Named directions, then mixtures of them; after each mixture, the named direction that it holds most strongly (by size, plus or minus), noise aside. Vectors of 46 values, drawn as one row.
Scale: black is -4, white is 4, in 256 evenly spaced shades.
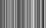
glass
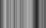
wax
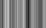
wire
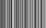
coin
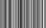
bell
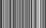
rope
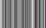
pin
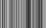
wire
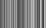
glass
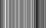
wax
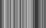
wax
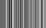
coin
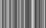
pin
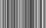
glass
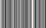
pin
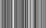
coin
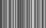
glass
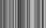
glass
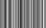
bell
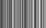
coin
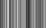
wire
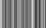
pin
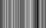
wax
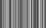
bell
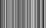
glass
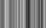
wire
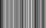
wax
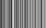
coin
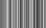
bell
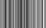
bell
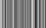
pin
